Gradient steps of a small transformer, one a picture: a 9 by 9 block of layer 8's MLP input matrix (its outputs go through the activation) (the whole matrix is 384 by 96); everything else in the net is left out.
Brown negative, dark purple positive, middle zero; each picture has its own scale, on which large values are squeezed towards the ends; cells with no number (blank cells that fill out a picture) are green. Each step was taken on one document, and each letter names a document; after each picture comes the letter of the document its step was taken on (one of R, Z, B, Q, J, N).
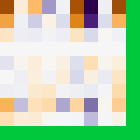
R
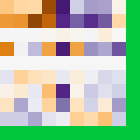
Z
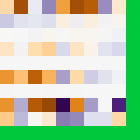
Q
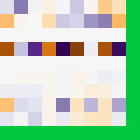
Z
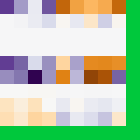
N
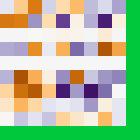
Z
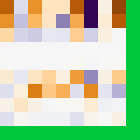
R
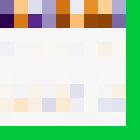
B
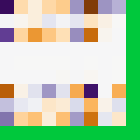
R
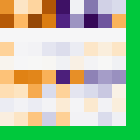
Z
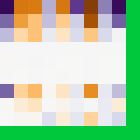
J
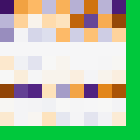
J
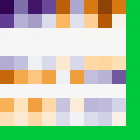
N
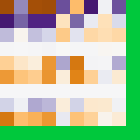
Q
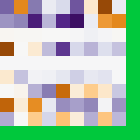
B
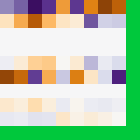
N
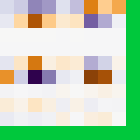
N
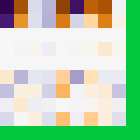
B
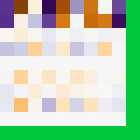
B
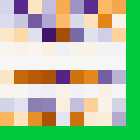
Q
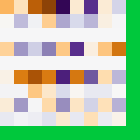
Z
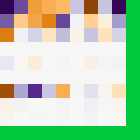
J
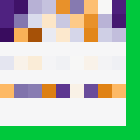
J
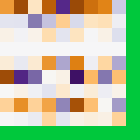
Q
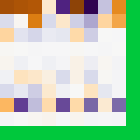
R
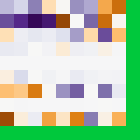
B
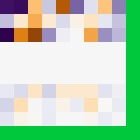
J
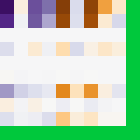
B
